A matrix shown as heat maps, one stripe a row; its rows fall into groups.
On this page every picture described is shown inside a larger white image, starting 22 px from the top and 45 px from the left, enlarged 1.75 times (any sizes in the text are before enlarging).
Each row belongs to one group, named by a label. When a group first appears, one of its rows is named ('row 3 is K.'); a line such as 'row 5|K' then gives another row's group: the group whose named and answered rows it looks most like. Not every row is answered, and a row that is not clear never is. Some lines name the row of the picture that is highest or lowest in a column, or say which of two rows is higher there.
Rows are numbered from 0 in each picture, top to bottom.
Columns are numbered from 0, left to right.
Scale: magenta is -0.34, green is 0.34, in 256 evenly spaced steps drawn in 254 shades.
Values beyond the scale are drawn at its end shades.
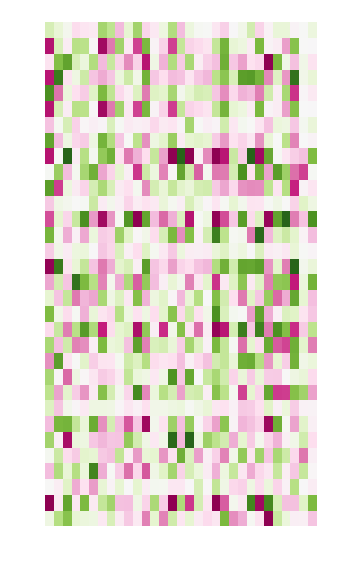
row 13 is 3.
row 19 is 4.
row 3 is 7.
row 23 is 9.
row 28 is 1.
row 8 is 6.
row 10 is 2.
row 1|7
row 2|1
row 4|2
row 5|7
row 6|1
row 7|2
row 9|4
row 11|1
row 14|7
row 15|7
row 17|9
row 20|9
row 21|7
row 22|3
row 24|2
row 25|1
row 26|3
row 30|6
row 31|1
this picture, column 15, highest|8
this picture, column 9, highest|12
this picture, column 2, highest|8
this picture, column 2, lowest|26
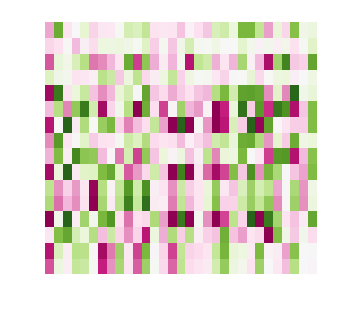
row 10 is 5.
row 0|7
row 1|5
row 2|4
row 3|2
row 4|7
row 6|6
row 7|7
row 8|4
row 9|6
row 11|5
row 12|6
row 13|1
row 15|7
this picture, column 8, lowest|8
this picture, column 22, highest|5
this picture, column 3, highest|8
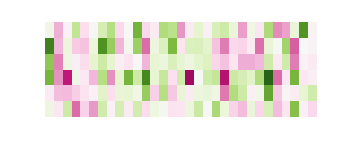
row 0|9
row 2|2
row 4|5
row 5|9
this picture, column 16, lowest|3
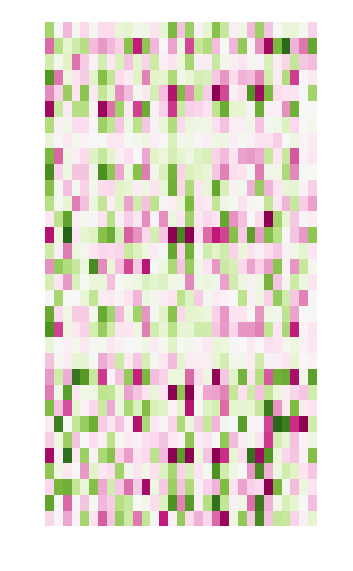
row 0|3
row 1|4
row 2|9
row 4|6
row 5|7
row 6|2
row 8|2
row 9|2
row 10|3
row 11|9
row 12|1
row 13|6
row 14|3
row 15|1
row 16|5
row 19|2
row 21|7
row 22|4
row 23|6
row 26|1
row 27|6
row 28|3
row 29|1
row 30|3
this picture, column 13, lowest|31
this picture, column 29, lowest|25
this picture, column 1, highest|25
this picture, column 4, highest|22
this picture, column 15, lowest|30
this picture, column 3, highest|22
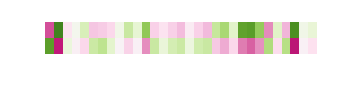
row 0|7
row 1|2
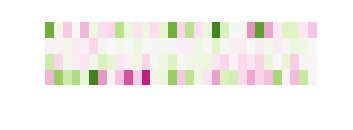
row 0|3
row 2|2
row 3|1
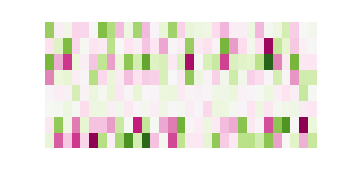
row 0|2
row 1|1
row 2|5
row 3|1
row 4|9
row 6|4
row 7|5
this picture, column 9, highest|7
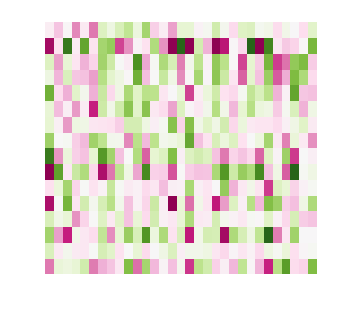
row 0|5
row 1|6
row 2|9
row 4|5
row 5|5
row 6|3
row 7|9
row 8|2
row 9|7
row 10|1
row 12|9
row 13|5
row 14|2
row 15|4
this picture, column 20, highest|9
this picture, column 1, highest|9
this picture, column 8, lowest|1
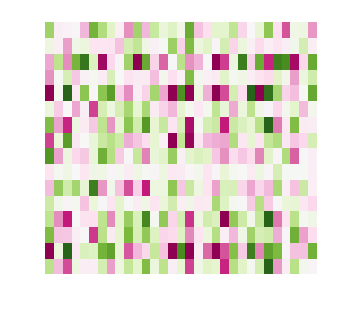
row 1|3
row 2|4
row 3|1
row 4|6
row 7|6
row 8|2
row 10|1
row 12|5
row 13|5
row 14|6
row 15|5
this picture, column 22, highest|2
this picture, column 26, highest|2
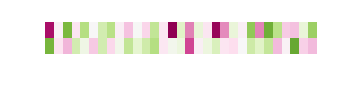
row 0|6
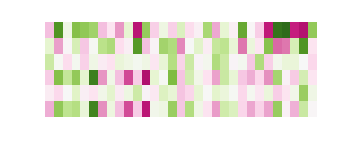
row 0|4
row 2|3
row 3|1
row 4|9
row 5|1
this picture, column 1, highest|0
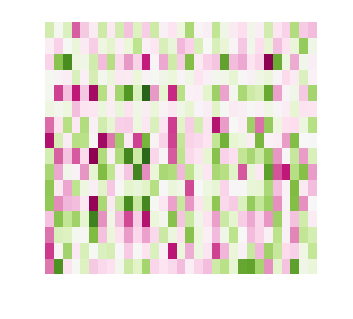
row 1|9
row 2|1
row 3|9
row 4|5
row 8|5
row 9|9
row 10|5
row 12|1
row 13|1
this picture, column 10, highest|9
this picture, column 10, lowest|7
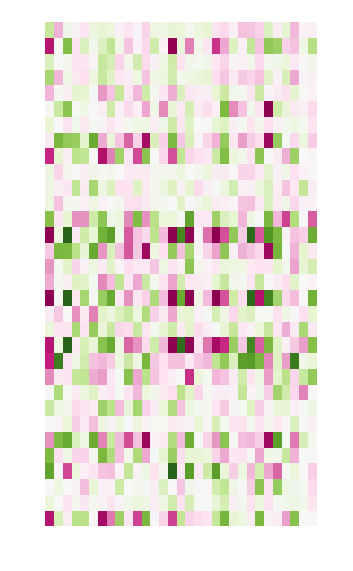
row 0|2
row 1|6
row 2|2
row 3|2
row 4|7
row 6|3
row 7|1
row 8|7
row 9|2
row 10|9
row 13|6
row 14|1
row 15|1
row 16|7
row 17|6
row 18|5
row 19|9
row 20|6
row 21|7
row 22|4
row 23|4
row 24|2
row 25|9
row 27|2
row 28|3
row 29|3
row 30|3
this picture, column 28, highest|21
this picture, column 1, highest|21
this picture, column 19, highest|28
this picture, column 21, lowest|5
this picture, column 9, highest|22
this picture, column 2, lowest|28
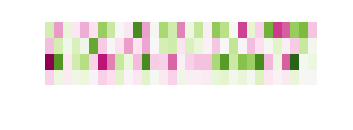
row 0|9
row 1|1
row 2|7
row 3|7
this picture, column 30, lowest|0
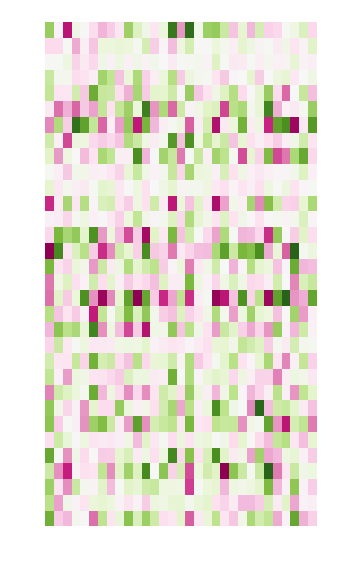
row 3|2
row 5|5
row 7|3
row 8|9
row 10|2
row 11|6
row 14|7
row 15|5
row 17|4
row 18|5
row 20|7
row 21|9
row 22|3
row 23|1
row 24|3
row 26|4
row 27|3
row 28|5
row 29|5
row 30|2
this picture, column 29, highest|8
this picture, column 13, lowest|17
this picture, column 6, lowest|17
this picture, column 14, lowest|11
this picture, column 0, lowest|14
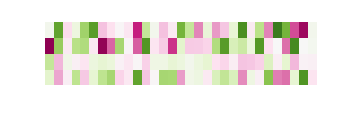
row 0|4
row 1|7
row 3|9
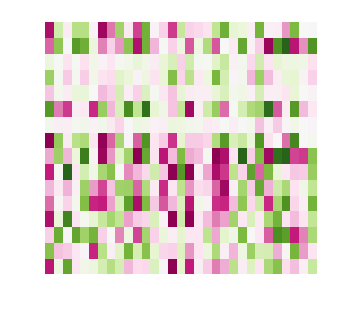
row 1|4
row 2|3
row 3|3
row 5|5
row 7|7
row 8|4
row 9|6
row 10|4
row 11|4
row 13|4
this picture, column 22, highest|8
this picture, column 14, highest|3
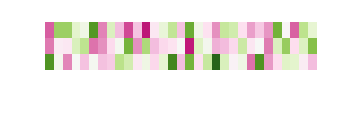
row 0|1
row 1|4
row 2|3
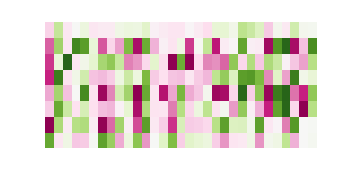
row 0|7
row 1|4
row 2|6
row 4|4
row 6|7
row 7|2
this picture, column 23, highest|3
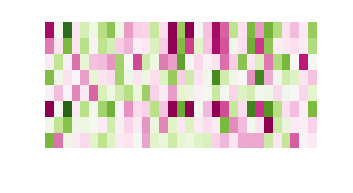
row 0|6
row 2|4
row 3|3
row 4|5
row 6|1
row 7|2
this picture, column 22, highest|2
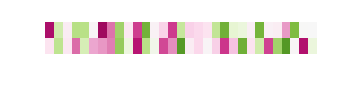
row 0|7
